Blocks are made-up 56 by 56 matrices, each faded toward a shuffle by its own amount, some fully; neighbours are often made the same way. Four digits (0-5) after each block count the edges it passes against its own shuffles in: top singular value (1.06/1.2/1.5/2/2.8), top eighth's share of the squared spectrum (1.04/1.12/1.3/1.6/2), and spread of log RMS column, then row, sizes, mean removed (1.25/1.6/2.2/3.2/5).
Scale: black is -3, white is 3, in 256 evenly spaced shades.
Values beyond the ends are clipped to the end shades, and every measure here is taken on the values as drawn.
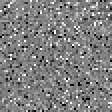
1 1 0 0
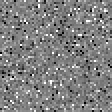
0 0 0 0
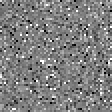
1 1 0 0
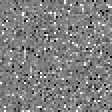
1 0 0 0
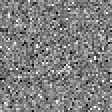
0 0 0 0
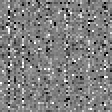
3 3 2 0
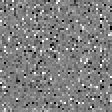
2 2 0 0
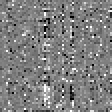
3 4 3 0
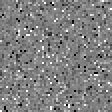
0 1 0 0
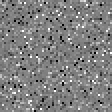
0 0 0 0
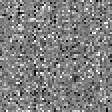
3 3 2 1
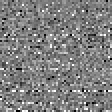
2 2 0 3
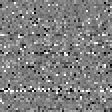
2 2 0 2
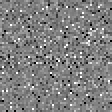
0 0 0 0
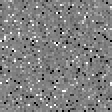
0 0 0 0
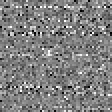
2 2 0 3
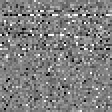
2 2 0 3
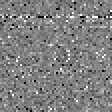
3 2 0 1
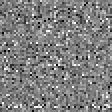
1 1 0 2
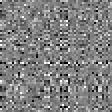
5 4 3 3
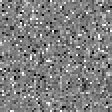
1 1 0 0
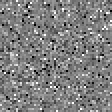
2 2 0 0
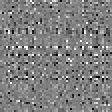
4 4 2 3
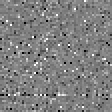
3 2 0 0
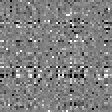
4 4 2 3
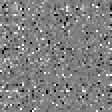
3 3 1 1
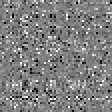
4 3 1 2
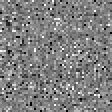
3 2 0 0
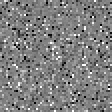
0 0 0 0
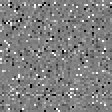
2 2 1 1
